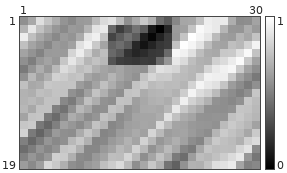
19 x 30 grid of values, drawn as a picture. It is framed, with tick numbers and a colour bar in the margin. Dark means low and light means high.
Ninth with the highest average: top right. Grain: diagonal, up to the right. Roughest part: top middle. Ninth with the lowest average: top middle. Odd patch: lower, in the top middle.
